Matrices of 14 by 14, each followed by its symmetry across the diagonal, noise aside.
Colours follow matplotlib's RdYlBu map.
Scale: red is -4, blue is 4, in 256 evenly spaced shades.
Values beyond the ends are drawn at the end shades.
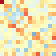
symmetric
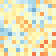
symmetric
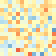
antisymmetric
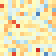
neither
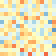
antisymmetric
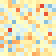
neither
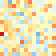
neither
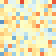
antisymmetric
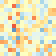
neither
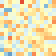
neither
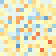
symmetric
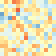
antisymmetric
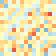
symmetric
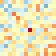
symmetric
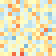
neither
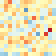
neither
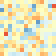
neither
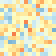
neither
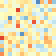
antisymmetric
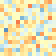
antisymmetric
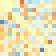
antisymmetric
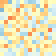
symmetric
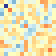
symmetric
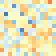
symmetric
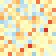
symmetric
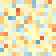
antisymmetric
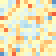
symmetric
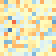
neither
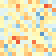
antisymmetric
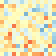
antisymmetric
